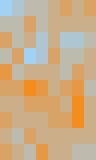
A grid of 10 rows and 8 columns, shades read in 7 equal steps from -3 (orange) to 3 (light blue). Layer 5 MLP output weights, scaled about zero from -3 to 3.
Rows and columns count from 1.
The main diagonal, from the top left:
3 1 0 2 0 -1 -3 0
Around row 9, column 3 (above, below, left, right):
0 1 1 0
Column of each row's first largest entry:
1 1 4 3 2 8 1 2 2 3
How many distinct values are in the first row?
5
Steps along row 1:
down down same down down up down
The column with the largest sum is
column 2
